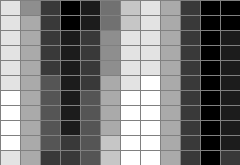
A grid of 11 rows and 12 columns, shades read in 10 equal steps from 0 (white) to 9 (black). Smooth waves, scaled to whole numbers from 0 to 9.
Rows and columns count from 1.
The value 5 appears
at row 1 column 6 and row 2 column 6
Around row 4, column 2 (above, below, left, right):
3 3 1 7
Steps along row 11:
up up same down down down same up up up down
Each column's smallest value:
0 3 6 7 6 2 0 0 3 7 9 7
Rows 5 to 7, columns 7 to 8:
1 1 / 1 0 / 0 0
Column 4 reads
9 9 8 8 8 8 8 8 8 7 7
